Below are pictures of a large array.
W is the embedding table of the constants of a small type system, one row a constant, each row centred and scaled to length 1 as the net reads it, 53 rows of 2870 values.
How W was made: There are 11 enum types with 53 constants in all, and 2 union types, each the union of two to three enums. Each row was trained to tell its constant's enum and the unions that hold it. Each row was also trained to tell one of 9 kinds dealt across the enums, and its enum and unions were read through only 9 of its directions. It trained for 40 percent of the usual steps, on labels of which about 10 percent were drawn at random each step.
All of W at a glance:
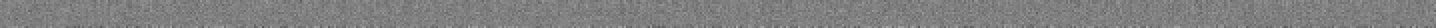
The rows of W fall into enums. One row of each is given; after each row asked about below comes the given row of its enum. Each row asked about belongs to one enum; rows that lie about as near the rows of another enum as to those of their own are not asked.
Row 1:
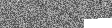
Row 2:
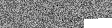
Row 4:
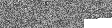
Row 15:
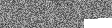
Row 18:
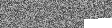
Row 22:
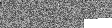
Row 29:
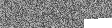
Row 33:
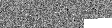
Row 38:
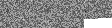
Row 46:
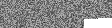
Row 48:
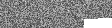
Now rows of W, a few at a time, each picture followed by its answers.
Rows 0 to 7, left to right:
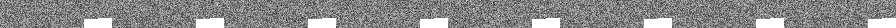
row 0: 29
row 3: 15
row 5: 4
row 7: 1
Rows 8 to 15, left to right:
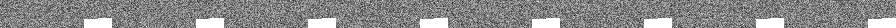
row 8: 38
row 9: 38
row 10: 1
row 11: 15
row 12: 29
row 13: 1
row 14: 38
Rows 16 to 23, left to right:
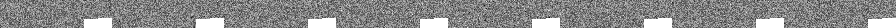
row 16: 1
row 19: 29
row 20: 18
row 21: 29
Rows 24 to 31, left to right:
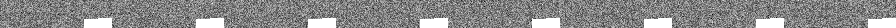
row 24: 29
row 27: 1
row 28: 15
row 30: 46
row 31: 18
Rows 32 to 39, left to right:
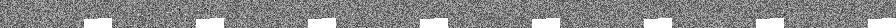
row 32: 46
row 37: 38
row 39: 38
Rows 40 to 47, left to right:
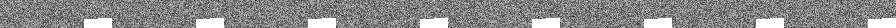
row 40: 2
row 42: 48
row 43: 18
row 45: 18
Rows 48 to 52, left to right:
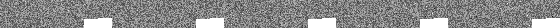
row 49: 15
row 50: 15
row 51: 48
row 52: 48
